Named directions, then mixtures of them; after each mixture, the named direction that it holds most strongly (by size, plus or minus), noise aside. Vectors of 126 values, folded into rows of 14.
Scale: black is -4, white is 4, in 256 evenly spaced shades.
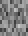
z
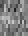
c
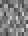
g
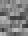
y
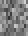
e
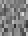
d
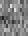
c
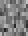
d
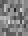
c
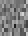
d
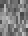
c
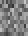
e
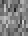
c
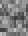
y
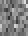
e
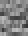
y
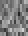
g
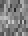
c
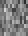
e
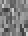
d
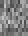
c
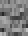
y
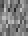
c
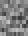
y
